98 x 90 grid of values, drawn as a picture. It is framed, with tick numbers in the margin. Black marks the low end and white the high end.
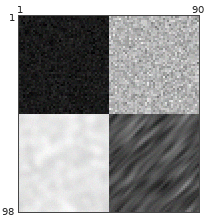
The table splits into 2 rows of 2 panels. Panel 1,1: very low, fine-grained, faint in contrast. Panel 1,2: high, fine-grained. Panel 2,1: very high, blotchy, faint in contrast. Panel 2,2: low, slanting up to the right.
